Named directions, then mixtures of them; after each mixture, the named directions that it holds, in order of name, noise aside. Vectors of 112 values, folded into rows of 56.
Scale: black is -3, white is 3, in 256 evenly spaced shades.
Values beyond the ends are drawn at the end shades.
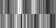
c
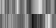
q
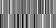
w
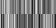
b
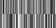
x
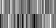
q, w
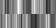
c, q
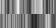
c, q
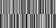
w, x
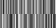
x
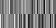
b, w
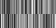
b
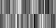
c, w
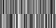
x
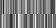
x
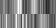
c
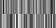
x
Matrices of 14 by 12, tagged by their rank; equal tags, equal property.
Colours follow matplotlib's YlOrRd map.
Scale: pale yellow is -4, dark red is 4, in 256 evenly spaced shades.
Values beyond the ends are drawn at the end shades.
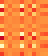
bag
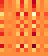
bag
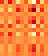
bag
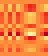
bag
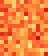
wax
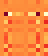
bag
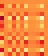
bag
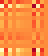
bag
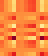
bag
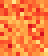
wax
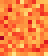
wax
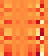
bag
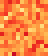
wax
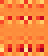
bag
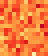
wax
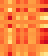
bag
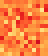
wax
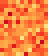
wax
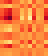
bag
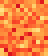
wax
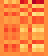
bag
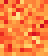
wax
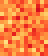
wax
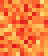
wax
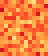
wax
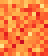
wax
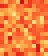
wax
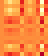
bag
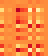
bag
